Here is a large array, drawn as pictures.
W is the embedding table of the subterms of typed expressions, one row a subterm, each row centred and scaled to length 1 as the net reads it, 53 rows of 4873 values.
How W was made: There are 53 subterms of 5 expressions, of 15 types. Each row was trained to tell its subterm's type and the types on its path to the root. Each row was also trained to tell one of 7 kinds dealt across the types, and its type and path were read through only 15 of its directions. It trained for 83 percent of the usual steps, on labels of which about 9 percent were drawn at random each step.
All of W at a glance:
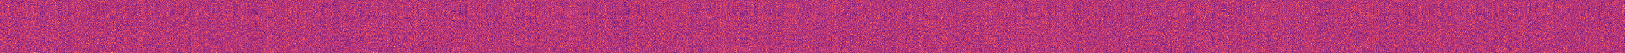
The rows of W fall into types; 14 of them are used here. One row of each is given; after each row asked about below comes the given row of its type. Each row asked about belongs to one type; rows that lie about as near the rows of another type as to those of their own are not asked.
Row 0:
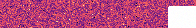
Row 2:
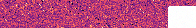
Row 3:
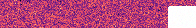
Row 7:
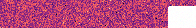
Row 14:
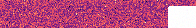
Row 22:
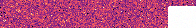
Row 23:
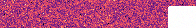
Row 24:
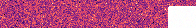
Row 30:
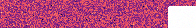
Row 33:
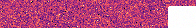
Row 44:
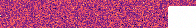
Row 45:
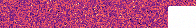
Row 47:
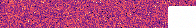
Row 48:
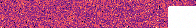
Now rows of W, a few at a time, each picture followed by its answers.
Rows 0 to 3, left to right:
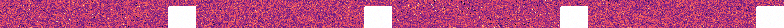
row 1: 24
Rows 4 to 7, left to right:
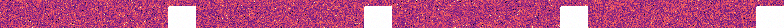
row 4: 2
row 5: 23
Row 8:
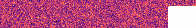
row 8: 0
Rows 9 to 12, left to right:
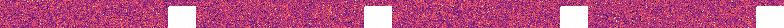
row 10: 0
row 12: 24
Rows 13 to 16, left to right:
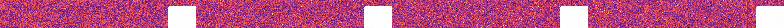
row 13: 14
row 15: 2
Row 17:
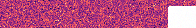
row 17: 45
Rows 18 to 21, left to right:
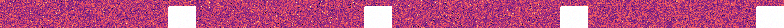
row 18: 48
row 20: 0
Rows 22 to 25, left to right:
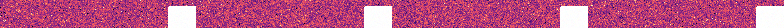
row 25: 44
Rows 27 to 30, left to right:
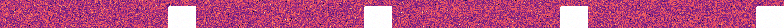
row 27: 45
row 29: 44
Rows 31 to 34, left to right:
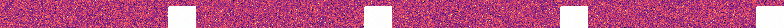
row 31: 2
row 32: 33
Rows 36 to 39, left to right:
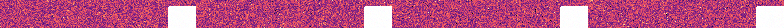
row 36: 3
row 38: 30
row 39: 14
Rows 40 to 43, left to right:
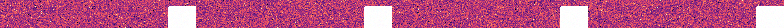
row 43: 14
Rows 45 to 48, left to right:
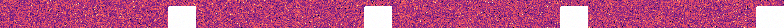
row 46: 45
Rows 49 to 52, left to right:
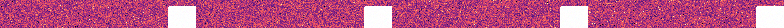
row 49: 48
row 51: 23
